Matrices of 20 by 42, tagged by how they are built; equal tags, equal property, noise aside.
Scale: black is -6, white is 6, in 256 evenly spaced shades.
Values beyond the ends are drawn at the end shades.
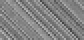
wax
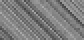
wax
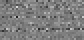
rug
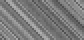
wax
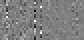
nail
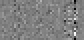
nail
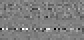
rug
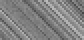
wax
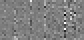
nail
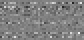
rug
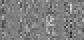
nail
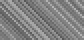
wax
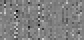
nail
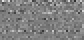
rug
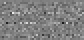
rug
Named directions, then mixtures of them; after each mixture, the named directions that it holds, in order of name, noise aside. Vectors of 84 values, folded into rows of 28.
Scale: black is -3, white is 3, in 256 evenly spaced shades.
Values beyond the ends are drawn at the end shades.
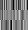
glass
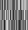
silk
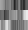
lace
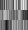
glass, lace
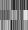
glass, lace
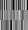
glass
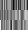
glass, lace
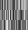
silk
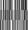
glass, silk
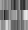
lace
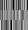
glass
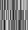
silk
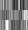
lace, silk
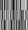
glass, silk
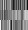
glass, lace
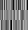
glass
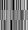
glass, silk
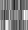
lace, silk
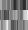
lace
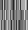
glass, silk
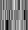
lace, silk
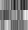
lace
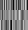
glass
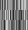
silk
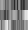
lace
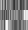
lace, silk
